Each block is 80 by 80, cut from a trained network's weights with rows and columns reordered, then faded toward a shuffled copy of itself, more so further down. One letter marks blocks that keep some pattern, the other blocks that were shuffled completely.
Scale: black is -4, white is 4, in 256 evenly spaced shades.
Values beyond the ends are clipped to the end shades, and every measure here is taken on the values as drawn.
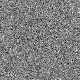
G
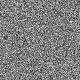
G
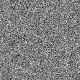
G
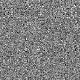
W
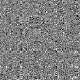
W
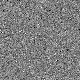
G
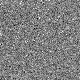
G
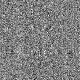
W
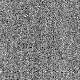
W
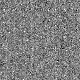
W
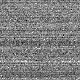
W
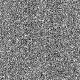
W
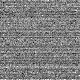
W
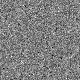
G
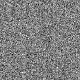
W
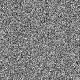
W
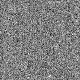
W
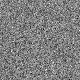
G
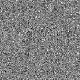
W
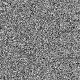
W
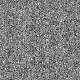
W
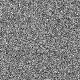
G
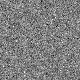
G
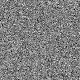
G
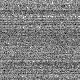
W
